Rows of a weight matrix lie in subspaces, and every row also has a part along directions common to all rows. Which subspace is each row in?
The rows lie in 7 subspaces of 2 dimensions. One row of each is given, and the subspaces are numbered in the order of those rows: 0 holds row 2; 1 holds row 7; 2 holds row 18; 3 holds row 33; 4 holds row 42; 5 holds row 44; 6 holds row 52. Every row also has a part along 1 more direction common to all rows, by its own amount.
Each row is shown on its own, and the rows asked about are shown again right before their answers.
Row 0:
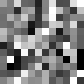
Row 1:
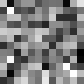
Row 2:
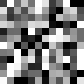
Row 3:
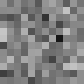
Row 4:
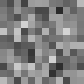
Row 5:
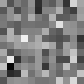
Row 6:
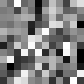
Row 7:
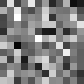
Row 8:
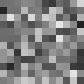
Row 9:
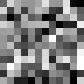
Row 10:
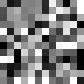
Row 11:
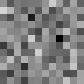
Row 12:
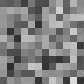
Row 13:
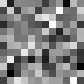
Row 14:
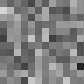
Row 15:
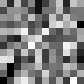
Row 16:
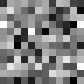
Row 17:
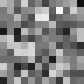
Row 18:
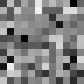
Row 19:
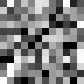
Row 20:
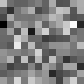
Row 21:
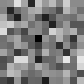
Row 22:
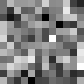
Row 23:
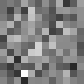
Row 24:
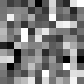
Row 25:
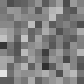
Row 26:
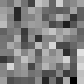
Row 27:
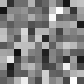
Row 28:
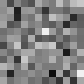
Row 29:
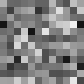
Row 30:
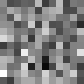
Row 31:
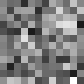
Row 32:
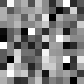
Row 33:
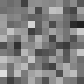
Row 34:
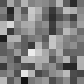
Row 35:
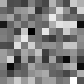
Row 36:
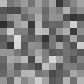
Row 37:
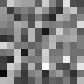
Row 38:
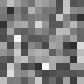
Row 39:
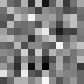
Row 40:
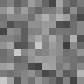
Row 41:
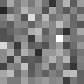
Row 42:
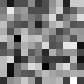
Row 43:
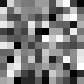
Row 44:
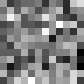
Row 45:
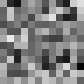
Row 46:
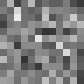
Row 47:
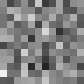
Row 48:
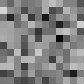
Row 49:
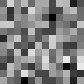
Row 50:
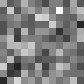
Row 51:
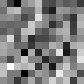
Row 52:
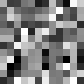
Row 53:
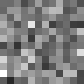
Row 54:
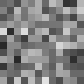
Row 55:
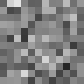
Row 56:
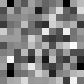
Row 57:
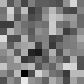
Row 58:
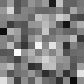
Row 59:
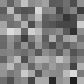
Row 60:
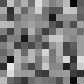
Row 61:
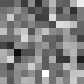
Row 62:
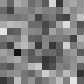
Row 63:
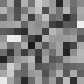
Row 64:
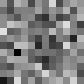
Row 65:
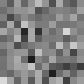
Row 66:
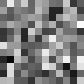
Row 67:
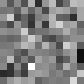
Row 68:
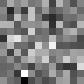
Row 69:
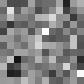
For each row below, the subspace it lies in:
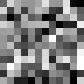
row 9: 5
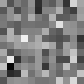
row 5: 2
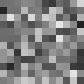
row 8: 5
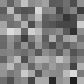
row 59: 4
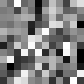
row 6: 0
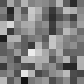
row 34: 2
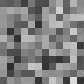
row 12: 4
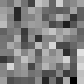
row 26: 1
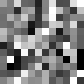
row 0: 0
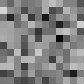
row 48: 5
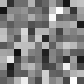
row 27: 5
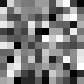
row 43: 4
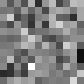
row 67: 3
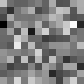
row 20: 4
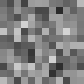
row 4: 6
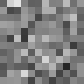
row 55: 0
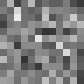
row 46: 1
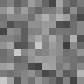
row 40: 1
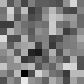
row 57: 2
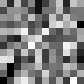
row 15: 0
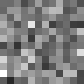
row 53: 3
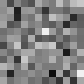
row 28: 1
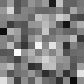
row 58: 1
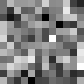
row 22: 5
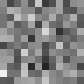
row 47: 3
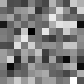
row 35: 4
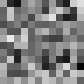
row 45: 0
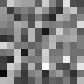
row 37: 3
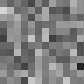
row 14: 5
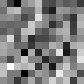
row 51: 0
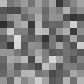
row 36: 4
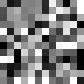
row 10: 2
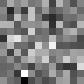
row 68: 2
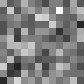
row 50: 6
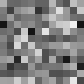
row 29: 4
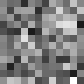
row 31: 4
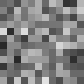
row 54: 2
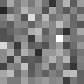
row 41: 5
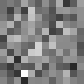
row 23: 2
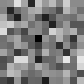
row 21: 1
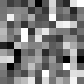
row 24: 6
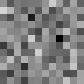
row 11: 5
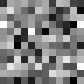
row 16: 4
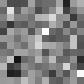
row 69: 1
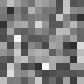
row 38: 4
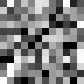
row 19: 0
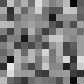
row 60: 2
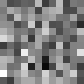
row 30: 3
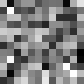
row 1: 4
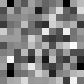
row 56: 6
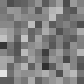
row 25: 3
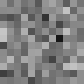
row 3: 5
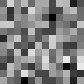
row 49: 2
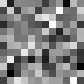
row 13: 6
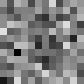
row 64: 1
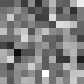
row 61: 6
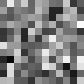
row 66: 3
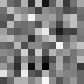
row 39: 3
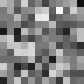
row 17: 6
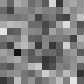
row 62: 1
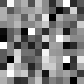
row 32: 5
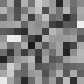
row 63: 0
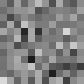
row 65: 6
